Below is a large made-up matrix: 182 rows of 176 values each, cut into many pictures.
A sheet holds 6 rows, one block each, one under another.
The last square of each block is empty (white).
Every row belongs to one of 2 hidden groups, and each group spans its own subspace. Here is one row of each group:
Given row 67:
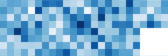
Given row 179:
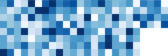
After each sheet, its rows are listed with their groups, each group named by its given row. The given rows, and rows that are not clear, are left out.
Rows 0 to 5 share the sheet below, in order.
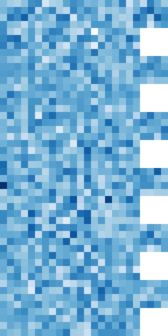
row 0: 67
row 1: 67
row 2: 179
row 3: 67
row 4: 67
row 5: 67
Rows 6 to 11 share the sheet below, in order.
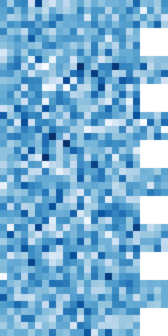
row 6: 179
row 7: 179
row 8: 179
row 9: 67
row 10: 179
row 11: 67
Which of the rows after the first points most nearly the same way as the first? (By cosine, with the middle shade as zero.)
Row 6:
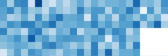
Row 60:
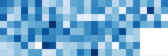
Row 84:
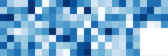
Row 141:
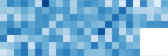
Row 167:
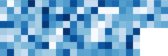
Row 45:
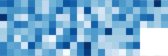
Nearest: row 60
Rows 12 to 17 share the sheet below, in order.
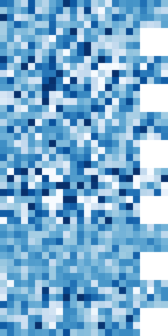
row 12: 67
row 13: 179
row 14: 67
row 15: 179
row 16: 179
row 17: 179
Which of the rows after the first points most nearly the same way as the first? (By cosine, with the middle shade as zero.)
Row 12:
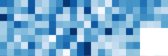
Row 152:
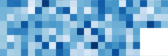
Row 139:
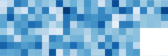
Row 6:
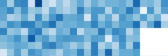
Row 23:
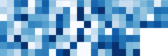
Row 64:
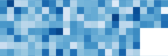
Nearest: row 64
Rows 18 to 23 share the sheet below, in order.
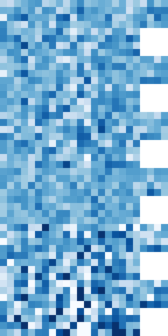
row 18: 67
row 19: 67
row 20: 67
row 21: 67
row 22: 67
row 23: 67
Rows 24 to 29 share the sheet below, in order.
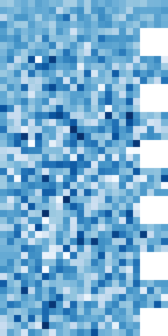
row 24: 67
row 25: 179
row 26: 67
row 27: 179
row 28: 179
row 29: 179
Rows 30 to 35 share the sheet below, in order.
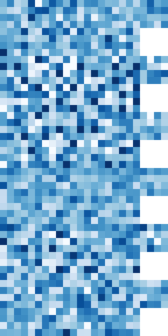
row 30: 179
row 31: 179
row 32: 179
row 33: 67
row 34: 67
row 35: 67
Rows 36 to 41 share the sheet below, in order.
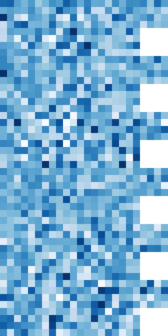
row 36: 67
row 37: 67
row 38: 179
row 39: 179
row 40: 67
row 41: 179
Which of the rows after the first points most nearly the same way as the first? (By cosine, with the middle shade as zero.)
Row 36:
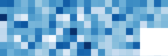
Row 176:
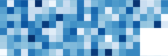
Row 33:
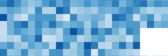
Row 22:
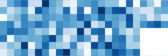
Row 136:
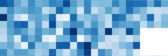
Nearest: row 136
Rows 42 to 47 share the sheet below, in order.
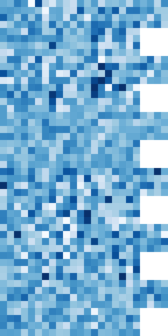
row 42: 179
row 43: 179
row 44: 179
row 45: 67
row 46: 179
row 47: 67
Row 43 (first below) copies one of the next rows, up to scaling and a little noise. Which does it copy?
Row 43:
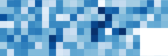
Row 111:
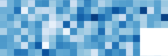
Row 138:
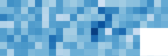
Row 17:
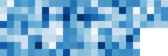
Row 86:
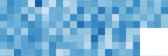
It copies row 138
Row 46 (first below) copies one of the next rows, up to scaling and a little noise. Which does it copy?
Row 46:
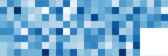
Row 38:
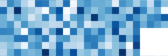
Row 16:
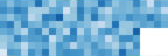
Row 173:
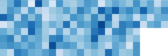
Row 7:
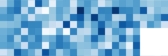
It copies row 38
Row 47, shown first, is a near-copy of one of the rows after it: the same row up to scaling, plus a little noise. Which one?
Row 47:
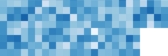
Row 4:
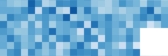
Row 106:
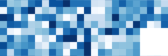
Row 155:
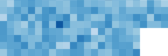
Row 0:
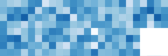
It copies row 0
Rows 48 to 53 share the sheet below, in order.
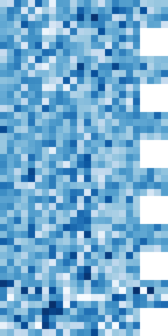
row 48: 179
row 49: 179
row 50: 67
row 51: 67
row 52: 67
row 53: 179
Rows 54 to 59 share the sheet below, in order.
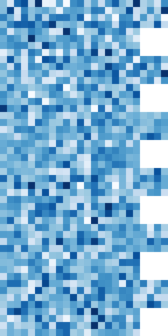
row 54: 179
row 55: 179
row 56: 67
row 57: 67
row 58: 179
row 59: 67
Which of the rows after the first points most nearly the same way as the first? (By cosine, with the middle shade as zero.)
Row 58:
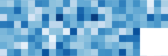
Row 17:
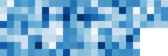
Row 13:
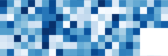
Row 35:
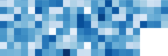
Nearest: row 17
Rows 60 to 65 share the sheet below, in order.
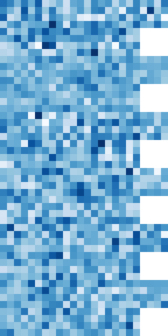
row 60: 179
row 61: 67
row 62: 179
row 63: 67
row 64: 179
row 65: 179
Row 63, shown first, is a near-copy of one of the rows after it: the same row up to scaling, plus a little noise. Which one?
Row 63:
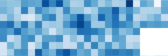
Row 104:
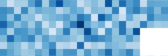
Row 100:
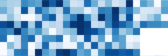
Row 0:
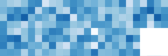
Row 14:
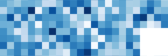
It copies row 100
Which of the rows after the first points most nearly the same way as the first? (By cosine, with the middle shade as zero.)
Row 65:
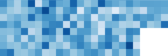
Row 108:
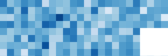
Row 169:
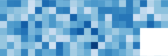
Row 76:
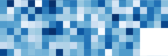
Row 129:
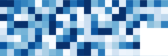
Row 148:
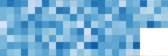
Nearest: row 76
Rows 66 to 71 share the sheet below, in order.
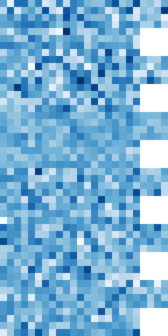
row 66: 179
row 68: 67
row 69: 179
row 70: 67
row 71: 67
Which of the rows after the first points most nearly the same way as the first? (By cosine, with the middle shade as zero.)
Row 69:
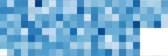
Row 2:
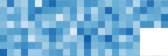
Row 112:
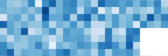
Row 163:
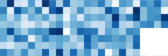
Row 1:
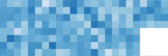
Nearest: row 1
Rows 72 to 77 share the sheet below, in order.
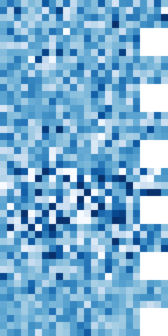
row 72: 179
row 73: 179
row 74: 179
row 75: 67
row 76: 179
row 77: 67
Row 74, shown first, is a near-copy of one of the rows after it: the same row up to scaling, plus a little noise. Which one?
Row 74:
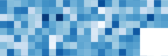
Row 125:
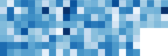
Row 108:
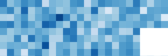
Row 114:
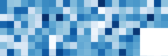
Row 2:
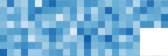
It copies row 114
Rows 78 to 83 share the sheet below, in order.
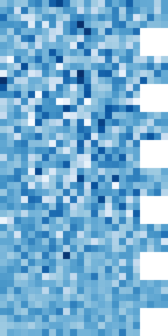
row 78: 67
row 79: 67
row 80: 67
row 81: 179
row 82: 179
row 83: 179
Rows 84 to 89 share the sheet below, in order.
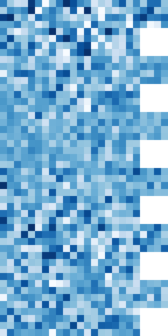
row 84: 67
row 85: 67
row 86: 179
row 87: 67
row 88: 179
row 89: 67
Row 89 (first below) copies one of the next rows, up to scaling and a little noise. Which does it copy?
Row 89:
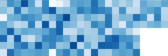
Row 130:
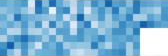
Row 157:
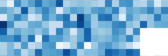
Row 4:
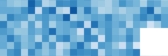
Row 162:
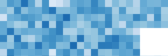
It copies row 162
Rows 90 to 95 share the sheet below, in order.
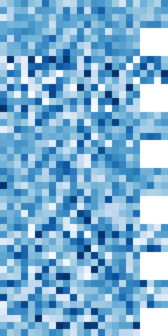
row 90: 67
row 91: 179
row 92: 67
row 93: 67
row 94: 67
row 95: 67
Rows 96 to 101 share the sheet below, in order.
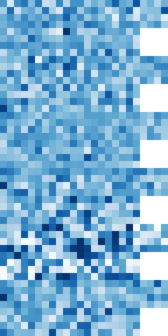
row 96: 179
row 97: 179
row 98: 67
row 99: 67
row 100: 67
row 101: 67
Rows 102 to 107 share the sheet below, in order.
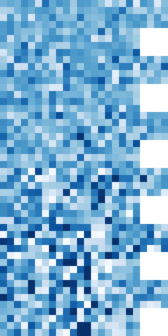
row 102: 67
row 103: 179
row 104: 67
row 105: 179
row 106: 67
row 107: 67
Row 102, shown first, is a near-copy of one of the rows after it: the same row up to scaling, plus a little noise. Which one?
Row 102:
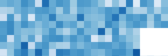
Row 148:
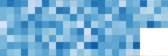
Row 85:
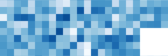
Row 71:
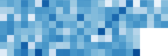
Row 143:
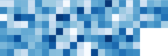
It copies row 71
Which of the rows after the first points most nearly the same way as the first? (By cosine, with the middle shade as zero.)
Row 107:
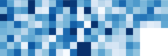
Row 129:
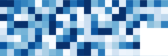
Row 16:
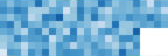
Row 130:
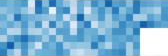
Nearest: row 129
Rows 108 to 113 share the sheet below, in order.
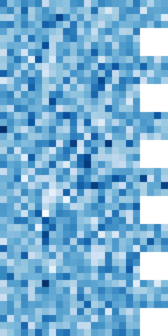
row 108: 179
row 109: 179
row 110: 67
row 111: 179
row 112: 179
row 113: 67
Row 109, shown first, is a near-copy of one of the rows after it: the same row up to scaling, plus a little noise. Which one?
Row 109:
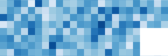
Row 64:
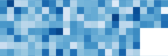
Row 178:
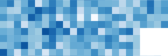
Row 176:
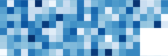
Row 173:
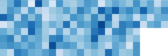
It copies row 173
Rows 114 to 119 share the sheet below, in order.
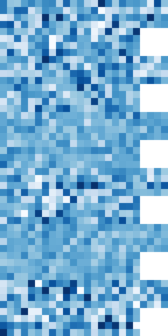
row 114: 179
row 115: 67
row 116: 67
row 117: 179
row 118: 179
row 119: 179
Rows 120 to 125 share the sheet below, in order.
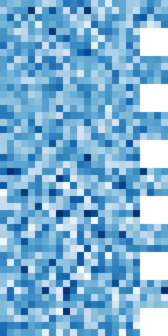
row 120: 67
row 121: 179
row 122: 67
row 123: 67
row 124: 67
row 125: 179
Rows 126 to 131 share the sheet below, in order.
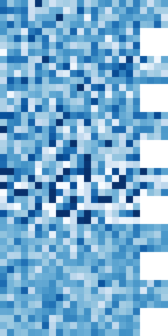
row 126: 179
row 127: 67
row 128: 67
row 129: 67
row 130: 67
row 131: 179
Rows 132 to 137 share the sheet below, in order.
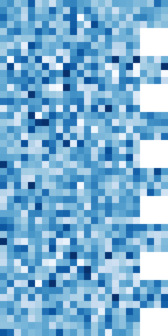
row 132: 67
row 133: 179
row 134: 179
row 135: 67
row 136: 67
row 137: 179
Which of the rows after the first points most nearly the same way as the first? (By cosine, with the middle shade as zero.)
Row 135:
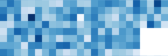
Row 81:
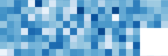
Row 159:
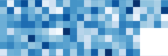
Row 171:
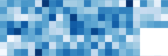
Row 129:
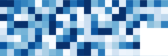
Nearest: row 129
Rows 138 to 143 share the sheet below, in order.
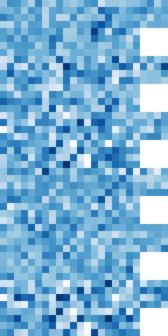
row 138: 179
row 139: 179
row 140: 67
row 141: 67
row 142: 179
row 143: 67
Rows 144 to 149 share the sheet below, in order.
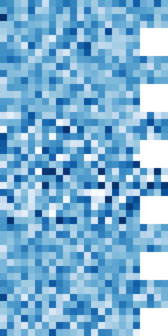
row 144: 67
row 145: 67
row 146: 67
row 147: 179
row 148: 67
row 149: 67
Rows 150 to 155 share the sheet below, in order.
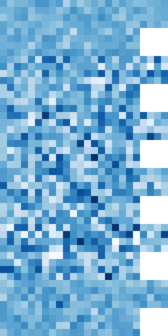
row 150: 67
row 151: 179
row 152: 67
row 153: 67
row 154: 179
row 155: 67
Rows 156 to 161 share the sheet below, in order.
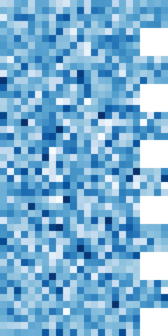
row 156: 67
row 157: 67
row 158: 179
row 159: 179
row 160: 67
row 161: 179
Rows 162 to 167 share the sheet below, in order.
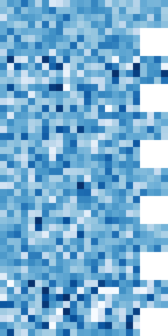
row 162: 67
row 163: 179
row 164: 179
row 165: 67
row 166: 179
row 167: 179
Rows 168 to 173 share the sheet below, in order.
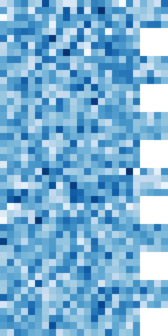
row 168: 67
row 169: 67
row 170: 179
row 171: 67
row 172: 67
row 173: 179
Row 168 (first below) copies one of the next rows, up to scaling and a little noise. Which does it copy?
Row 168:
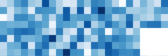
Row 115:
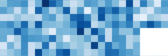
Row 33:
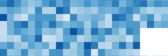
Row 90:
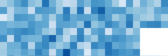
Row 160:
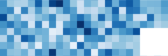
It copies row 90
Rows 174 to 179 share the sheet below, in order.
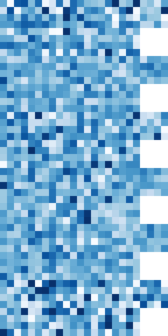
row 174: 179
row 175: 67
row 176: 179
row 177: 67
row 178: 179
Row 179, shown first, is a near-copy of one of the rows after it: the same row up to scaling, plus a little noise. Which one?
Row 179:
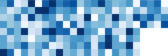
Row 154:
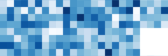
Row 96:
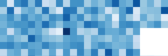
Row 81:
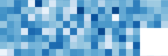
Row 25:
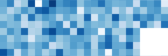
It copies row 25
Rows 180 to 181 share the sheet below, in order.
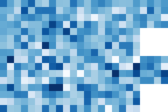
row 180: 179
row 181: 179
